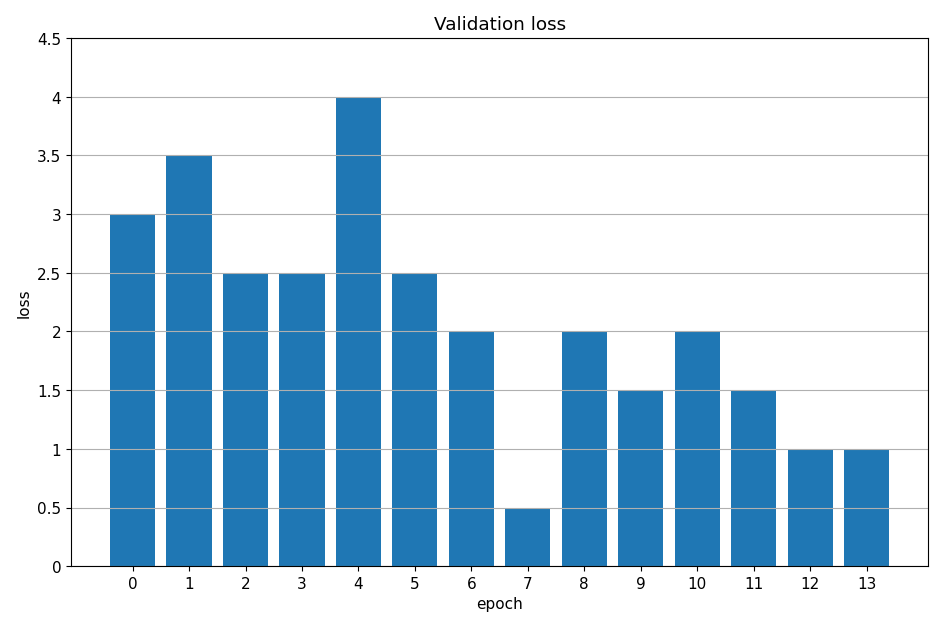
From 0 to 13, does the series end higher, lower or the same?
lower
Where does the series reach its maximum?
4
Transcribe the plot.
Title: Validation loss
x-axis: epoch, ticks 0 1 2 3 4 5 6 7 8 9 10 11 12 13
y-axis: loss, ticks 0 0.5 1 1.5 2 2.5 3 3.5 4 4.5
Values:
3 3.5 2.5 2.5 4 2.5 2 0.5 2 1.5 2 1.5 1 1
